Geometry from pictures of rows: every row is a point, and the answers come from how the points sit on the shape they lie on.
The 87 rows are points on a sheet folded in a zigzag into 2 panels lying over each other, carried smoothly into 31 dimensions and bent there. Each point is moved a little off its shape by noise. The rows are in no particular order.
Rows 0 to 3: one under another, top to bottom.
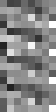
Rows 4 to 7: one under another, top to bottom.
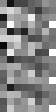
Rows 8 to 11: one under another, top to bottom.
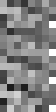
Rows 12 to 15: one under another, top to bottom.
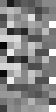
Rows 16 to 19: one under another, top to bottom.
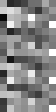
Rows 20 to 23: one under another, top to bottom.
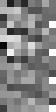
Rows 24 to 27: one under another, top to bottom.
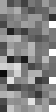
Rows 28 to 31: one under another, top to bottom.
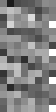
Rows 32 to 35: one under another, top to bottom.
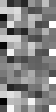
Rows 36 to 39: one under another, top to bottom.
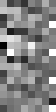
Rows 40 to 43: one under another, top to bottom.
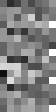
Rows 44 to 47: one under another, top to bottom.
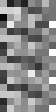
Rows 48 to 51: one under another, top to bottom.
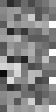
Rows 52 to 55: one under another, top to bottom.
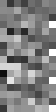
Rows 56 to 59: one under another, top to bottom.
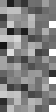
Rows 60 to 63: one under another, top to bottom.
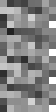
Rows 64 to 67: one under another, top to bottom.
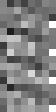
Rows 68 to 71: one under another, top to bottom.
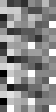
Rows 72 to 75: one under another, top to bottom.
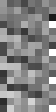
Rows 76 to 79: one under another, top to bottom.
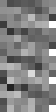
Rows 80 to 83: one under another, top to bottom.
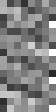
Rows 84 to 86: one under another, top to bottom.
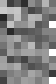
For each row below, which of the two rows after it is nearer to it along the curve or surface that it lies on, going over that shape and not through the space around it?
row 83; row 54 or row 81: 54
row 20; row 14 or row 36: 14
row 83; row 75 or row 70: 75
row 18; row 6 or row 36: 6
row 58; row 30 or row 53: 30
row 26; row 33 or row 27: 33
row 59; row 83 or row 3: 83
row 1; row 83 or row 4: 83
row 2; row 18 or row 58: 58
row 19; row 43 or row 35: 35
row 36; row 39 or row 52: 39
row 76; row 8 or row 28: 8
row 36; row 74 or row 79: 74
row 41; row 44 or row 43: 43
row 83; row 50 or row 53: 50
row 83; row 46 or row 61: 46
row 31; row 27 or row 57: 57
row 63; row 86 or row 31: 86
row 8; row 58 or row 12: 58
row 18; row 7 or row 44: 7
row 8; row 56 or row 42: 42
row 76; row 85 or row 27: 27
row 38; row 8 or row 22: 22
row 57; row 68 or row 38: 38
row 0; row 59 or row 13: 59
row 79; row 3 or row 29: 3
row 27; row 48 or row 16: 16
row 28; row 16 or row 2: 16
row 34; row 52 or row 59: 52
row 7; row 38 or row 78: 38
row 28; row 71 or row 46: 71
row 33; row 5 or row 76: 5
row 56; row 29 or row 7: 7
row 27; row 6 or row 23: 23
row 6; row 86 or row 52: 52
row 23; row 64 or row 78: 78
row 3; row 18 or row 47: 18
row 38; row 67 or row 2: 67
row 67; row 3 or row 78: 3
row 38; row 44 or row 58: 44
